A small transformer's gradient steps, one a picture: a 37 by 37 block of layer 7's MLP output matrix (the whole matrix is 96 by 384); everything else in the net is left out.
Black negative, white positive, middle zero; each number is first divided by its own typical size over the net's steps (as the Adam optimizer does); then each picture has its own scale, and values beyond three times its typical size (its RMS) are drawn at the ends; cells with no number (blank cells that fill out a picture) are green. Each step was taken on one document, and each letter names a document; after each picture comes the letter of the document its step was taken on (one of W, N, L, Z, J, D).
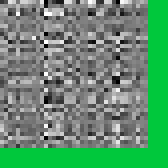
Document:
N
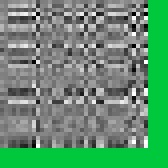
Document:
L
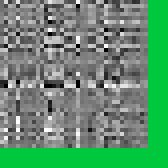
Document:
N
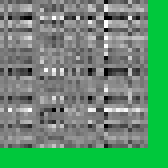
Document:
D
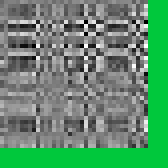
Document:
L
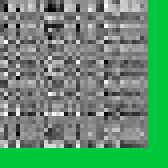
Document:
N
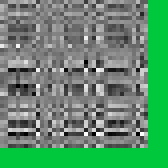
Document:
L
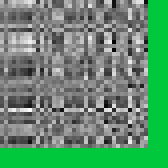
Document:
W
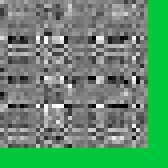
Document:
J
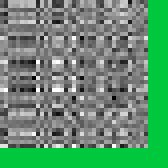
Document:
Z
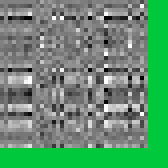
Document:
D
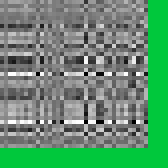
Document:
W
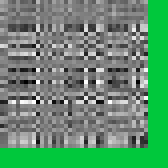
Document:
L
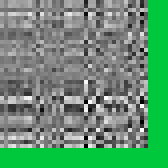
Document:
W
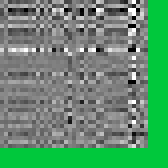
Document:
J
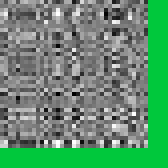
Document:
N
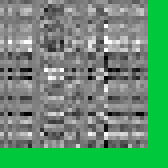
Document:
D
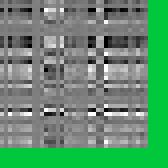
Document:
D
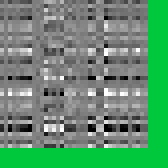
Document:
D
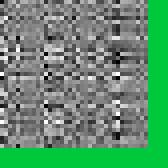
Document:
N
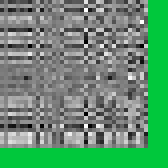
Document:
W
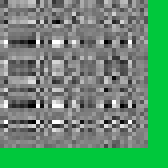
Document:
Z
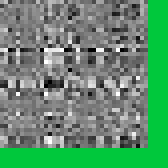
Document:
N
